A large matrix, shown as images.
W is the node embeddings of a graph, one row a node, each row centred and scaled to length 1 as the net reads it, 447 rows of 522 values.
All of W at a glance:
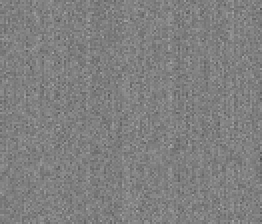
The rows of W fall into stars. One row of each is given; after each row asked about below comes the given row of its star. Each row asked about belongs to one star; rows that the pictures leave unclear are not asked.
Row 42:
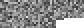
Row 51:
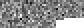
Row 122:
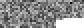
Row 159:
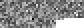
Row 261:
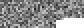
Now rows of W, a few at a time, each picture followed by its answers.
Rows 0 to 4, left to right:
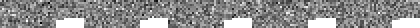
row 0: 51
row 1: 42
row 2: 261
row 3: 122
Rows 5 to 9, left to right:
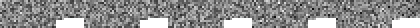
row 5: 122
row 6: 51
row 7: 122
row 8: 122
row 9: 261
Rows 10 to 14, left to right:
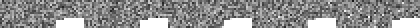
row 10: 51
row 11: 261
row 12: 42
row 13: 159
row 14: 51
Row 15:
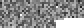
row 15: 261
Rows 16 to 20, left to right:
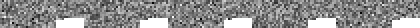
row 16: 159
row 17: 122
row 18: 159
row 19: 122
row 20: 261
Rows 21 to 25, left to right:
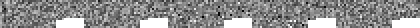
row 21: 122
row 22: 261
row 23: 51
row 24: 51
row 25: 261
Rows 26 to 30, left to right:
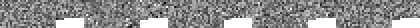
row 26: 51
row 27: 261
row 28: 261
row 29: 122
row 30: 51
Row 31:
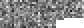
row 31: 122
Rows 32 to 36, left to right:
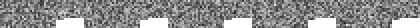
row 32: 51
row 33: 261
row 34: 122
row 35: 42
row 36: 122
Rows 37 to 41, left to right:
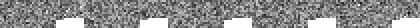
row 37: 42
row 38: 159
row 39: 42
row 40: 122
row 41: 42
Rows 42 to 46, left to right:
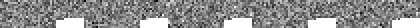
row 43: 42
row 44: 122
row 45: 159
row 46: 261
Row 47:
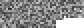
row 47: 42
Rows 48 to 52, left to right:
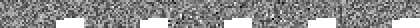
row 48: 42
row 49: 122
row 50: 51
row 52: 122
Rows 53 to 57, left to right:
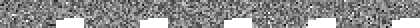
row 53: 51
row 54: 159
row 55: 42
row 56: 159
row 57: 159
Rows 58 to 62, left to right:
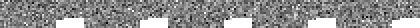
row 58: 261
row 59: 261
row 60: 122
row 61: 261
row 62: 51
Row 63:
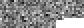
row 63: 122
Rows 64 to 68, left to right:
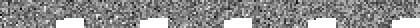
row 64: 261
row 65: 51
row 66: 42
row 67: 159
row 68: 42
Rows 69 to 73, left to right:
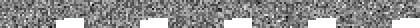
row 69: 159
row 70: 261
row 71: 122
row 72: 51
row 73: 122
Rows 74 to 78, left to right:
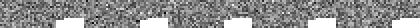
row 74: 51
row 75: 42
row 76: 122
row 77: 122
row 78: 42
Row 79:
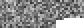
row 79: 42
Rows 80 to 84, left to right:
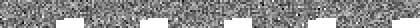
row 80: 261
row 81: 159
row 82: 261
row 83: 122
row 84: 42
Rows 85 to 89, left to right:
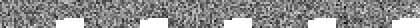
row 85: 261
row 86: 159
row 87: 159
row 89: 42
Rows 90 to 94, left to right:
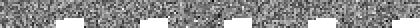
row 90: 159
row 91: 122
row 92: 51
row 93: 51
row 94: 122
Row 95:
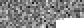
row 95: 261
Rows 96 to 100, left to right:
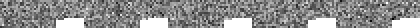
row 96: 122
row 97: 261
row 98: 261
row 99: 42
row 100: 51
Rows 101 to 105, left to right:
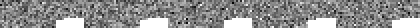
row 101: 42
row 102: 261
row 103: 42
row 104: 159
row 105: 42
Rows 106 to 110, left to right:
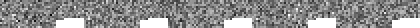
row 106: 51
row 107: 261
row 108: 261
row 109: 261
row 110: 42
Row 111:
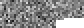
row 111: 122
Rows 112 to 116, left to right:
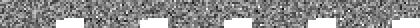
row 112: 122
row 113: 159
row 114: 122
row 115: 122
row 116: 261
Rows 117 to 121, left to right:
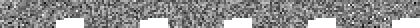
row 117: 42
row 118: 122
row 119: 261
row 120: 42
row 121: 159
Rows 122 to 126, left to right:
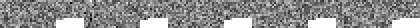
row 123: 122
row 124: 42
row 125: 42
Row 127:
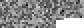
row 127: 42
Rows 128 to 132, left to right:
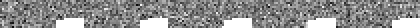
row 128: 42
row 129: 42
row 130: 159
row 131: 159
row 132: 122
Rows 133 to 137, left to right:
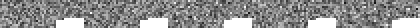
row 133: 261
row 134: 261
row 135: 122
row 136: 122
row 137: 122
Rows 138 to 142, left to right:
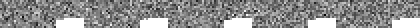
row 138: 122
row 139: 261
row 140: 42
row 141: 122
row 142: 261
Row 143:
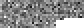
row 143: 159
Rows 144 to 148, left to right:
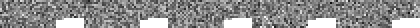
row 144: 122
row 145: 51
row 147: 159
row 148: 42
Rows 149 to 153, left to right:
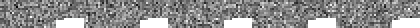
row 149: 159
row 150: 42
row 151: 159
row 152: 42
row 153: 122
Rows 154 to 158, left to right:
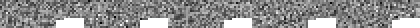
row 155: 51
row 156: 122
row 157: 159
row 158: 42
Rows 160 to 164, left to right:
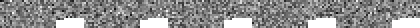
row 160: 42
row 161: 122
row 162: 159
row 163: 261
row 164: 122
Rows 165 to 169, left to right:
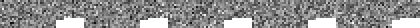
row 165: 42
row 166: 42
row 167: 261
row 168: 42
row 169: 159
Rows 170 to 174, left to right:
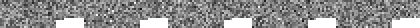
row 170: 51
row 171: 51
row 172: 42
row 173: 122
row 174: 122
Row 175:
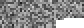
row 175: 122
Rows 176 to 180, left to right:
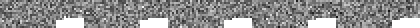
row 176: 42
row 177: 159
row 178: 261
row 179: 159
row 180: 42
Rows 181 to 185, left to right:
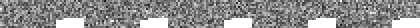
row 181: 122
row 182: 51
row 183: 261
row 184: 42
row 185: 122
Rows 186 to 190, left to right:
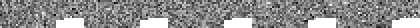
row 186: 261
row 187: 51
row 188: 42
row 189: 42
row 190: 42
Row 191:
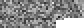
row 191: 42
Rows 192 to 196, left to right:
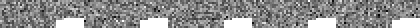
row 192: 122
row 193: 51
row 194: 51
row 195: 261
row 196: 122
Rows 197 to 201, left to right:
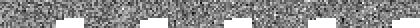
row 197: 51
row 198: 42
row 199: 261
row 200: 261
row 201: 122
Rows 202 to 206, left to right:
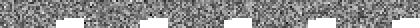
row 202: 261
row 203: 261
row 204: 42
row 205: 159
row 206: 51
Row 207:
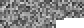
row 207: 261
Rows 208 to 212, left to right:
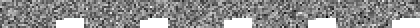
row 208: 42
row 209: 42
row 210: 261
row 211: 122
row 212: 261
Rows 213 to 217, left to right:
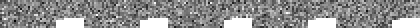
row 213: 261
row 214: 51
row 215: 42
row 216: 122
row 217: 42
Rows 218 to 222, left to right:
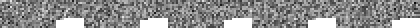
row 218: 42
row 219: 51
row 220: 51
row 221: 261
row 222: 159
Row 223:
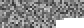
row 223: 159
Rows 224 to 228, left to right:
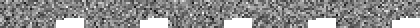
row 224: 122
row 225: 42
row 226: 122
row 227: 122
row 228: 261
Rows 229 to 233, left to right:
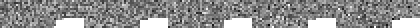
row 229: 159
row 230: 42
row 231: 122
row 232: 159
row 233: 51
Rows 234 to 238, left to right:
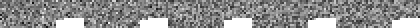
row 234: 261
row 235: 261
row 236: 51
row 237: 122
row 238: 122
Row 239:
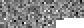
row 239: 261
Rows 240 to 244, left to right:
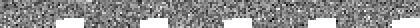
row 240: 159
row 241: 122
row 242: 261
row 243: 51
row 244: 51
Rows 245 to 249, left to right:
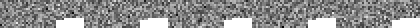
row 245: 42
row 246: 261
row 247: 261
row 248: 261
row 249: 159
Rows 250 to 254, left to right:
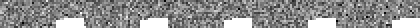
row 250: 261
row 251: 261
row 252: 51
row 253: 42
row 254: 51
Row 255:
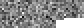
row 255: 42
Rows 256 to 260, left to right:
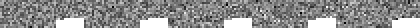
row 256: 159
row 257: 261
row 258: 159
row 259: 51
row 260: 42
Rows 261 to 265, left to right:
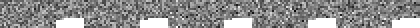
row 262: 159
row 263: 159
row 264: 122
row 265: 159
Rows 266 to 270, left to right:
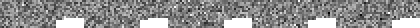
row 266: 42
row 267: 42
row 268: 122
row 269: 261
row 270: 51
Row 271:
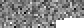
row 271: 261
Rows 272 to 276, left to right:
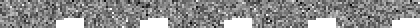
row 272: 42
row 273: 51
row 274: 261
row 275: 51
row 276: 159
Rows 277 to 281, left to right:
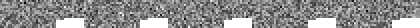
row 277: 122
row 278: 122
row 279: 159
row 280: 42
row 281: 51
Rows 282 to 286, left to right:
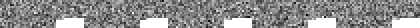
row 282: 122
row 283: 42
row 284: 159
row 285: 261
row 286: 159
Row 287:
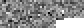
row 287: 51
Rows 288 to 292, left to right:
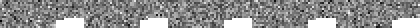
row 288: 51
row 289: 122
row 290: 51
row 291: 122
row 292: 42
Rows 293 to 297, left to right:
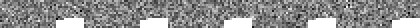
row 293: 51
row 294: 42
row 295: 42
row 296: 122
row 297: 42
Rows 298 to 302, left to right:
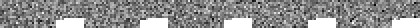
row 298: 159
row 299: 42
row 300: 122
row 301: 42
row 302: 159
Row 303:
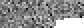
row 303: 159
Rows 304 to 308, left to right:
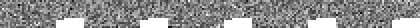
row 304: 51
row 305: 122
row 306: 122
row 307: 159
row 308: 261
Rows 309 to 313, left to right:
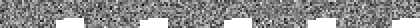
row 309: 159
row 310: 159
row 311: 42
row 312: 159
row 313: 51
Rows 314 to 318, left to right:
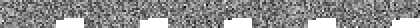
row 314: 42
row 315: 159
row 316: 159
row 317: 159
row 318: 159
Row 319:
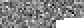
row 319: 42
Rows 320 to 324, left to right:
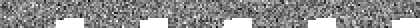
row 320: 159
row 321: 51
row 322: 159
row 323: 42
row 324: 159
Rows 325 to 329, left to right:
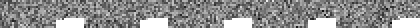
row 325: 261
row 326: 122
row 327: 159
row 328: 122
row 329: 122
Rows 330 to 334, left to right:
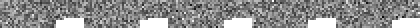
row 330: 42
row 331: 159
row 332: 159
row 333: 122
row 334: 42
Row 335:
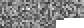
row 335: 42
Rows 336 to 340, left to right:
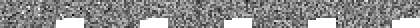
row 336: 122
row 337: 42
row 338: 122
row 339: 51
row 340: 261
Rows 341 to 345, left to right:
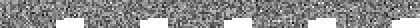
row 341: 122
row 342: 122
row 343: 51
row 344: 51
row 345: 51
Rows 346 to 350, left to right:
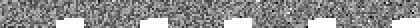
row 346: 122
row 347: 261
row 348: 261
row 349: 122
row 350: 51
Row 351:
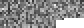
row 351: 261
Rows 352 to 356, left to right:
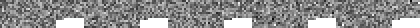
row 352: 42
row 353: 122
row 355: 42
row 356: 159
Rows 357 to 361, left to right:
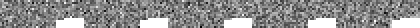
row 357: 261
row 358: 122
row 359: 122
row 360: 122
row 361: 51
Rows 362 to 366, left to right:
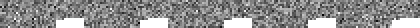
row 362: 159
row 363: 51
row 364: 42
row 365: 122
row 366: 159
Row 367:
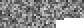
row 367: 261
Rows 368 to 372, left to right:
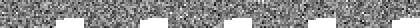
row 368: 159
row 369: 122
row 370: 159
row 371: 42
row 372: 42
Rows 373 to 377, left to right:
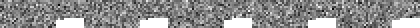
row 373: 159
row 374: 159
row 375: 42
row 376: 122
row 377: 122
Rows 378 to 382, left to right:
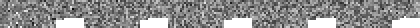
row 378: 159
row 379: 261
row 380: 122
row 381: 261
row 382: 42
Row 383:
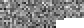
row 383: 122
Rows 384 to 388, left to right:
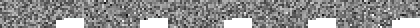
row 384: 42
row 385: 122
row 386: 159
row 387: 122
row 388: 261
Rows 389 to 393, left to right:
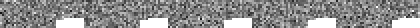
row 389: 122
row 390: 159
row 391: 159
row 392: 159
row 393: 42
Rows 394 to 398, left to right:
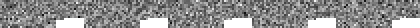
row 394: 159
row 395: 42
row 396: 261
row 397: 261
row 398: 42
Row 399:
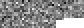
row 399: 42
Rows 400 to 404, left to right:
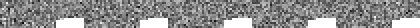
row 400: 261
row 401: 159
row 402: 159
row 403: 51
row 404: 51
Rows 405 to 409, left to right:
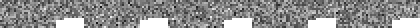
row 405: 261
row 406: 159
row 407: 261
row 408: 42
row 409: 122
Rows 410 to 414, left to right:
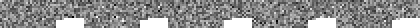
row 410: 261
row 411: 51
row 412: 51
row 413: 42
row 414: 261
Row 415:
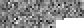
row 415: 159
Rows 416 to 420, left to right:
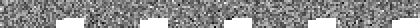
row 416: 122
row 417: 122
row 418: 122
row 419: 42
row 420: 42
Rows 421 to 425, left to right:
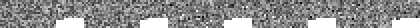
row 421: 51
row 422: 261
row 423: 51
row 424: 51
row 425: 159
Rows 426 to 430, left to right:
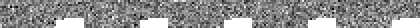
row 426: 159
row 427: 51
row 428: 122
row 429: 122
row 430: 159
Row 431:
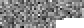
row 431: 122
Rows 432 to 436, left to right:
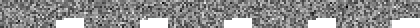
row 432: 51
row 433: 159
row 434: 122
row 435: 159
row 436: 159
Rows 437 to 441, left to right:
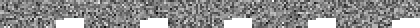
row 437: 159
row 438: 42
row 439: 159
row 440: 122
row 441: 51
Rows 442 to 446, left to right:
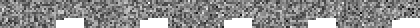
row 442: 51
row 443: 261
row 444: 122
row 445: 51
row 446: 261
